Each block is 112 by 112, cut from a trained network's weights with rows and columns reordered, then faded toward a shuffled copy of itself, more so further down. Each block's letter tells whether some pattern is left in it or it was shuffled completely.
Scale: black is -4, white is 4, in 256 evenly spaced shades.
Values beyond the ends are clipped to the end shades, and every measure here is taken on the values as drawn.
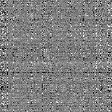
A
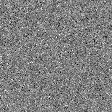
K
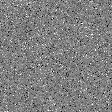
K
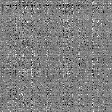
A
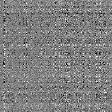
A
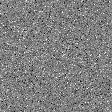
K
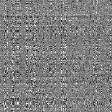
A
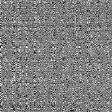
A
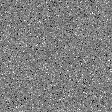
K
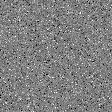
K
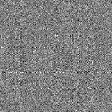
A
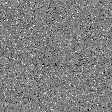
K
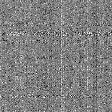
A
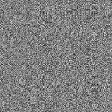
A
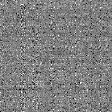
A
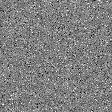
K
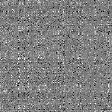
A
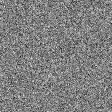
K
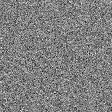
K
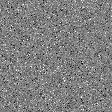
K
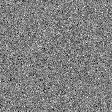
K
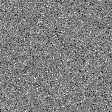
K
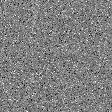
K
